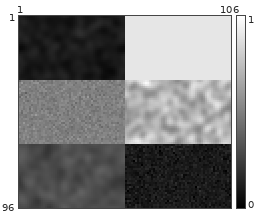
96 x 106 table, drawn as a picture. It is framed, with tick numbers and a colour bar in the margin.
It is made of 3 by 2 panels. Panel 1,1: very low, blotchy, faint in contrast. Panel 1,2: very high, flat. Panel 2,1: middling, fine-grained, faint in contrast. Panel 2,2: high, blotchy. Panel 3,1: low, blotchy, faint in contrast. Panel 3,2: very low, fine-grained, faint in contrast.
